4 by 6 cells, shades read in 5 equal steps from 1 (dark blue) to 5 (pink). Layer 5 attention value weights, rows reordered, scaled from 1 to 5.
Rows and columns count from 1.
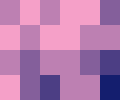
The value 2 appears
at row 3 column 6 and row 4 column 3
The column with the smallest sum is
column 6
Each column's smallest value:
4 3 2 4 3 1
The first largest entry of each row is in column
2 1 1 1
